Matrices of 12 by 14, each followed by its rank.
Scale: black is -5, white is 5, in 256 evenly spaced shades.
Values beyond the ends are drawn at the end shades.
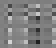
one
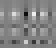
one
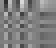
one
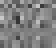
two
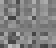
two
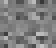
two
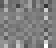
two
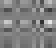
one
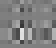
one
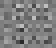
two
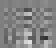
two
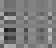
one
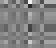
one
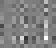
two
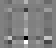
one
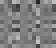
two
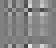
one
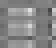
one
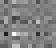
two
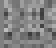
two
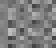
two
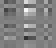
one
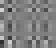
one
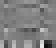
two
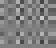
one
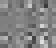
two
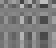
one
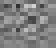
two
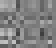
two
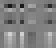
one
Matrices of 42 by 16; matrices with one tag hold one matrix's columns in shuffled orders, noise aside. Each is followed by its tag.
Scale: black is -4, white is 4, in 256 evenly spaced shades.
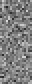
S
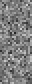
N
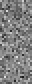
S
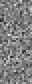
N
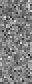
S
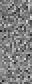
S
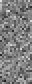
S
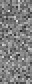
S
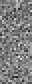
S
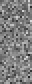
S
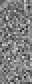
S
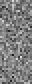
S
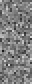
N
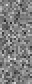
N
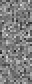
N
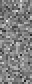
S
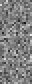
N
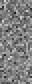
S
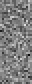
S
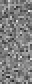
S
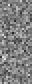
N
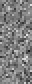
N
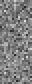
S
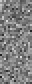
S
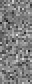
N
